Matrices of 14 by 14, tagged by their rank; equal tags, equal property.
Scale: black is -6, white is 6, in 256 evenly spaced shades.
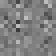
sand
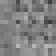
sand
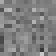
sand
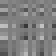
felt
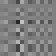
felt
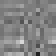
sand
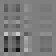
felt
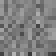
sand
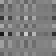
felt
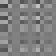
felt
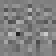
sand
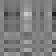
felt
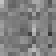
sand
